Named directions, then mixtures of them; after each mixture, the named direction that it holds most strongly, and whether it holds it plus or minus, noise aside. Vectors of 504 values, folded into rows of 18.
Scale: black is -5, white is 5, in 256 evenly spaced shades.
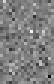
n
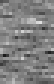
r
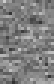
r, minus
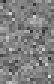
n, minus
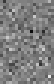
n, minus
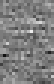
r, plus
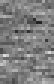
r, minus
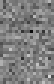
n, minus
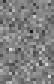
n, minus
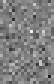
n, plus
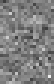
n, minus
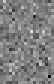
n, plus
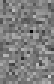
n, minus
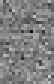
n, minus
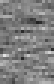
r, minus
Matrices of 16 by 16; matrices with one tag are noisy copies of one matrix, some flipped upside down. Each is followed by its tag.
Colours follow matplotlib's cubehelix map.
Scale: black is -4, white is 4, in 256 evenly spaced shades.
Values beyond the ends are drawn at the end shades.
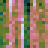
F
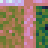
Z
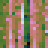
F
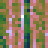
F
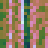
F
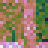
Z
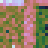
Z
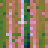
F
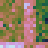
Z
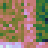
Z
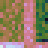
Z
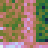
Z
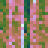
F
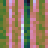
F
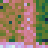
Z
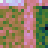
Z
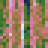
F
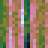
F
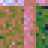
Z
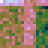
Z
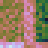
Z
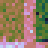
Z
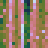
F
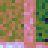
Z
